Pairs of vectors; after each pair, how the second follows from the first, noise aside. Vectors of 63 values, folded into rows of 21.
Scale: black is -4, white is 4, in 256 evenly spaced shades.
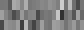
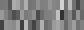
copied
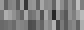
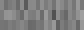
shrunk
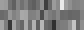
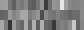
copied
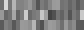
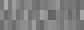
shrunk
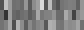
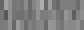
shrunk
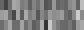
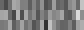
copied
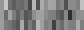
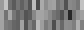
copied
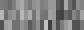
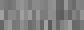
shrunk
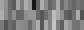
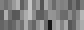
reversed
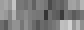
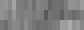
shrunk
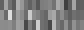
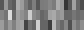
copied
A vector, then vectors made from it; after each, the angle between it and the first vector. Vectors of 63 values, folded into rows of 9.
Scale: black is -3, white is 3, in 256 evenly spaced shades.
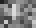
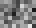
partly opposed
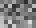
partly opposed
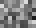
orthogonal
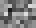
orthogonal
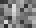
nearly parallel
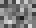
orthogonal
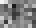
nearly opposite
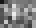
nearly parallel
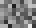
partly opposed
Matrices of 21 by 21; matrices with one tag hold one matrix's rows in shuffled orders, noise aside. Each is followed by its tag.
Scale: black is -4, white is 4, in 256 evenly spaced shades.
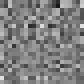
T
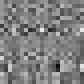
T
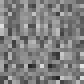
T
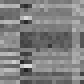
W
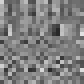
T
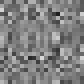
T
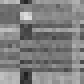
W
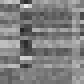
W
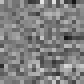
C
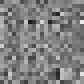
T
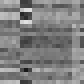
W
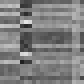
W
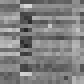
W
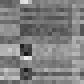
W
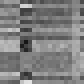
W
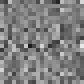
T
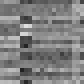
W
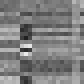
W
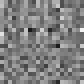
T
